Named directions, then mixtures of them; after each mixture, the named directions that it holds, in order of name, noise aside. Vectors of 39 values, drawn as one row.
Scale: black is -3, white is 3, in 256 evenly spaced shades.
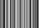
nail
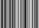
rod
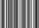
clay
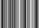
clay, rod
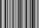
clay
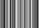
nail, rod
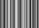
clay, nail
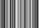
nail, rod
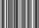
clay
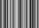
clay, nail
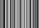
nail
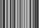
nail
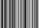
rod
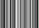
nail, rod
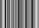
clay, nail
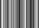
clay, rod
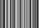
nail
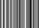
nail, rod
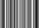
clay, nail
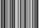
nail, rod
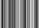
clay, rod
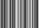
nail, rod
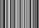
nail
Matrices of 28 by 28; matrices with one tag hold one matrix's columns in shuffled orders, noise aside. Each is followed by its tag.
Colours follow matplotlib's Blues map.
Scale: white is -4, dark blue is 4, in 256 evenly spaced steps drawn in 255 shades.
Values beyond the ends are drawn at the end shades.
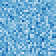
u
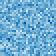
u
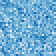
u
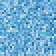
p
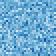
u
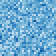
u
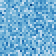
p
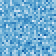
p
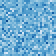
u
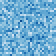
u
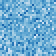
p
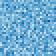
u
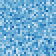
p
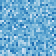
p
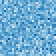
p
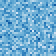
u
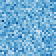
u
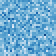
p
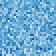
p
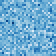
u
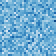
u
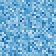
u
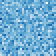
p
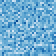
u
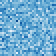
u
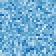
p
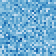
u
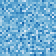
u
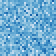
p
